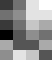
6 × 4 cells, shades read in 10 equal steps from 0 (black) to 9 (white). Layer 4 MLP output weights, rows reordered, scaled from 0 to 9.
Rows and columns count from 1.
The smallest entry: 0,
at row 4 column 1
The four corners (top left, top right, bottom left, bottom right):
2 9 5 3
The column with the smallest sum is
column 1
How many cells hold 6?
3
